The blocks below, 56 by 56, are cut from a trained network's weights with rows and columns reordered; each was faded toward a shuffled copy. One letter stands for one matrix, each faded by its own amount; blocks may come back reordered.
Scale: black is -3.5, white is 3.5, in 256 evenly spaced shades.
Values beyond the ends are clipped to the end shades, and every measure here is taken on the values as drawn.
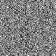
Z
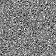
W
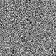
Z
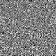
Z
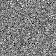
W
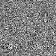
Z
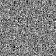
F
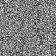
Z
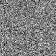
Z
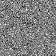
F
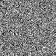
Z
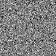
F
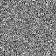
F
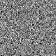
F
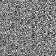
F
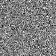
W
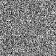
Z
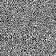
F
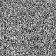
Z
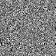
F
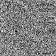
Z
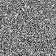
W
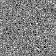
F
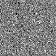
F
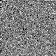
W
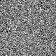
W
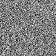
Z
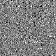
F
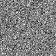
F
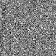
F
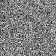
Z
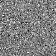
W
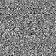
Z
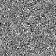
Z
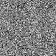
Z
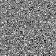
F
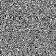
F
